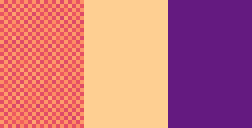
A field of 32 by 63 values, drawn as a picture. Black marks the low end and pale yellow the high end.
It is made of 1 by 3 panels. Panel 1,1: high, checkered. Panel 1,2: very high, flat. Panel 1,3: low, flat.
